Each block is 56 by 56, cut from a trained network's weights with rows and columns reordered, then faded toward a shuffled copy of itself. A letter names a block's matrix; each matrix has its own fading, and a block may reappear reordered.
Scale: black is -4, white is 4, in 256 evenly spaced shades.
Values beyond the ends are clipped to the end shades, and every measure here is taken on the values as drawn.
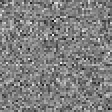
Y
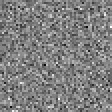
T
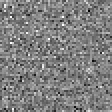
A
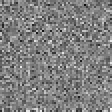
Y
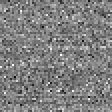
A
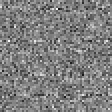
T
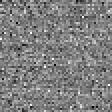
A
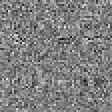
T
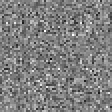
T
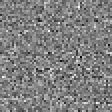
Y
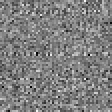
T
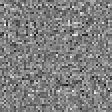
Y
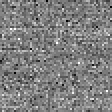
A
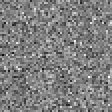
T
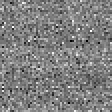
A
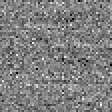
A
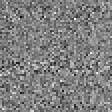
Y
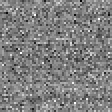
A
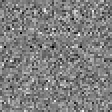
Y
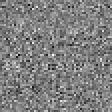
Y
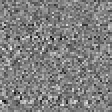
Y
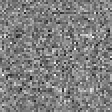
T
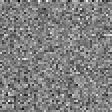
T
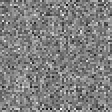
Y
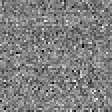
A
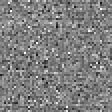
A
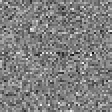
T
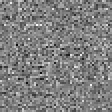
Y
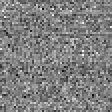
A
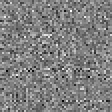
Y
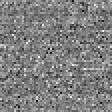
A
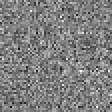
T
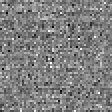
A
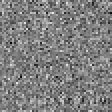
T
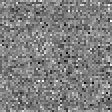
A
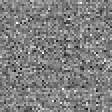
A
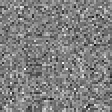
T
